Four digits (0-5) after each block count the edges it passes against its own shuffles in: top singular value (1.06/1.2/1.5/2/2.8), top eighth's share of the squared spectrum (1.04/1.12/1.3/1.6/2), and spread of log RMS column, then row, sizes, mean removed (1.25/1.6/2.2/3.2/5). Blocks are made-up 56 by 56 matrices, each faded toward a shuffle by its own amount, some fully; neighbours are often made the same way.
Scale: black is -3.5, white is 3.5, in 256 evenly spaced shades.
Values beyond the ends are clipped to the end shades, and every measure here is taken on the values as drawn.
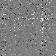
3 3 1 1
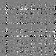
2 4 3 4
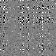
2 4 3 3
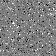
2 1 0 0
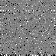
3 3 1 2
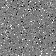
0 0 0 0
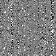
2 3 3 0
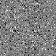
3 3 1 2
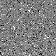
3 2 0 0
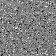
0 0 0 0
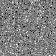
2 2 0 0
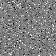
3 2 0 0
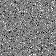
0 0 0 0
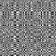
5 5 3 3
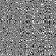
4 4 2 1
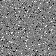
0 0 0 0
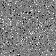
2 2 0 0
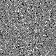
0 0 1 0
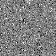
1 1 2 0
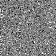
0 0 1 0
